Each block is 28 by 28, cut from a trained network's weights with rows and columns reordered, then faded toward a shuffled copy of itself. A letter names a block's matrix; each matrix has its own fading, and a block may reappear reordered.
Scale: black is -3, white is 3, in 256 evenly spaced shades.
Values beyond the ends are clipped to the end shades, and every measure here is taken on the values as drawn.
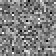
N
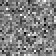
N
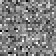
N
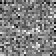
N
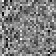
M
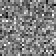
N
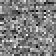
N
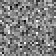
M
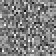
M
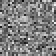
M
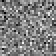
M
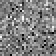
N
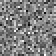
M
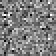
N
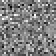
N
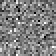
N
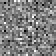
N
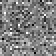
N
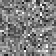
N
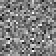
M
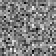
M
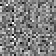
M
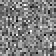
M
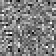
N
